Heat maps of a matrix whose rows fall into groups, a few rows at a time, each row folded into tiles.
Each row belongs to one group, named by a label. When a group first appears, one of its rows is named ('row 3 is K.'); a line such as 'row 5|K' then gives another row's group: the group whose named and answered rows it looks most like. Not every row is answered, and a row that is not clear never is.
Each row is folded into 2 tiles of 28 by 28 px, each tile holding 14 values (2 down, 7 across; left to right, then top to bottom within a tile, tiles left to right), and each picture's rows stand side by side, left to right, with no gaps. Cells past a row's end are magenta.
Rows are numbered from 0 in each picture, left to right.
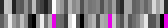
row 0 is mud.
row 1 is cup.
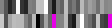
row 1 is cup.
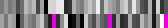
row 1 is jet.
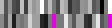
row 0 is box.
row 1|mud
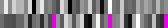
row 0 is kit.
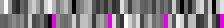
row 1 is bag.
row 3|mud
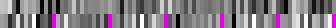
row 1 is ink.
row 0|bag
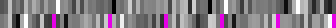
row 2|ink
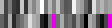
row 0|box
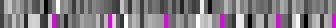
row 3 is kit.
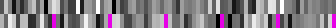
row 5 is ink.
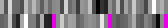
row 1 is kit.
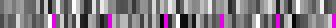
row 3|jet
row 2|mud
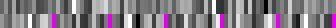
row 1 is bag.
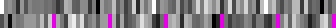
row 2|box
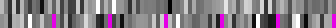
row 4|bag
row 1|box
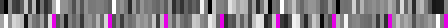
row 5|cup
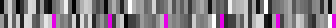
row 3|kit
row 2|jet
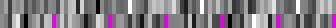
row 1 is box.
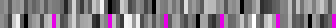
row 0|cup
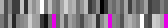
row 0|box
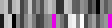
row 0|jet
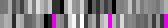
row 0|box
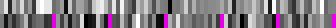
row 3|ink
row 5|jet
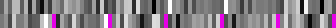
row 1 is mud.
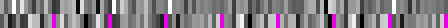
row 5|mud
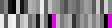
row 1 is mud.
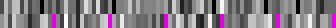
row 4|kit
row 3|mud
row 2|ink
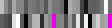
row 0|cup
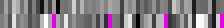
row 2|cup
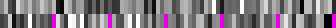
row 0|jet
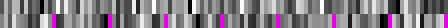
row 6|box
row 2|box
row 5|jet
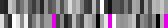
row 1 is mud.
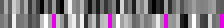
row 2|kit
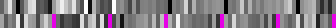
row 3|ink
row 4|ink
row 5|bag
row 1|kit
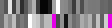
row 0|kit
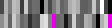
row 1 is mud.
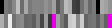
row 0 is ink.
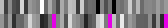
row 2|ink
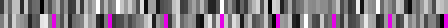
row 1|box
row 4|mud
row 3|mud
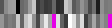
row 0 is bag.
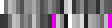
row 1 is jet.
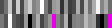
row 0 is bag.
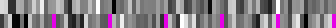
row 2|ink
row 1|jet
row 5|cup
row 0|jet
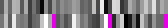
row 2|jet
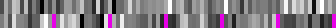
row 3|cup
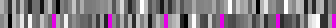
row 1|ink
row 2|bag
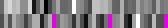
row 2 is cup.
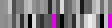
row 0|bag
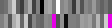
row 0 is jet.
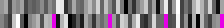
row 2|mud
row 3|bag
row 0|cup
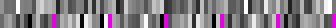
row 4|box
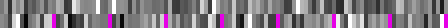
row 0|cup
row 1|jet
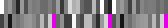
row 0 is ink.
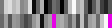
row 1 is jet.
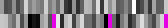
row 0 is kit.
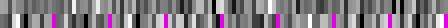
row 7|cup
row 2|cup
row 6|cup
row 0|cup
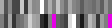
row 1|cup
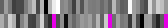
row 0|mud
